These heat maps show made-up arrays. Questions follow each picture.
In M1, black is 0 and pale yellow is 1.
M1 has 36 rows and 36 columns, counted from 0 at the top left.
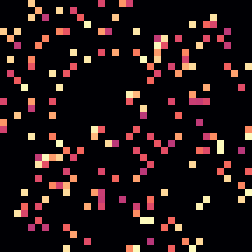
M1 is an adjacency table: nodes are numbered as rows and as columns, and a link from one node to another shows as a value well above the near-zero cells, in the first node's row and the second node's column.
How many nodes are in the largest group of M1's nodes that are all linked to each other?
3
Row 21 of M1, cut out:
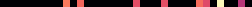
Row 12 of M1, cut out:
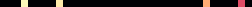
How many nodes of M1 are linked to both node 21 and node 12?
2
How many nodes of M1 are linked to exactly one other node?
1
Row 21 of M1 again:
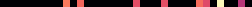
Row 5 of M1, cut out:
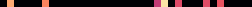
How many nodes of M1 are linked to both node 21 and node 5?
3
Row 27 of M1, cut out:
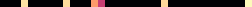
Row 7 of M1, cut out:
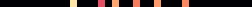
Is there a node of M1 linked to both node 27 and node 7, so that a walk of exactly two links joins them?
yes
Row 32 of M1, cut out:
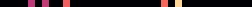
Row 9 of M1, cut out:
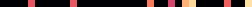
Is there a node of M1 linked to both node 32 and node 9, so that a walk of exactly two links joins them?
yes
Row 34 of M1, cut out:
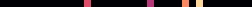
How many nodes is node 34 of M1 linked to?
4
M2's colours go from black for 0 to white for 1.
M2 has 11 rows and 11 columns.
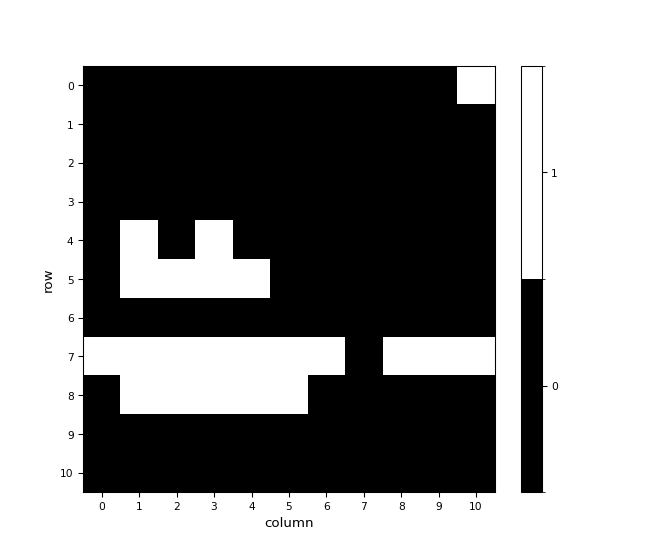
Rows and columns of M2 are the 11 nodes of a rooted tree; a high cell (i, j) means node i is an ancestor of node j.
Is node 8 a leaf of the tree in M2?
no
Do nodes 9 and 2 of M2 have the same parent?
no
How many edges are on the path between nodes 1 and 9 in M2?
5
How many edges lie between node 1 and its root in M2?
4
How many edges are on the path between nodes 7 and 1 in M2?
4
